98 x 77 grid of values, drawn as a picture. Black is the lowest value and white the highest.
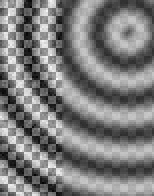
Mirror symmetry: none. Seam: vertical, 40% of the way across, the right part calmer. Rings: centred on the top right. Average level on the scale: 50%.
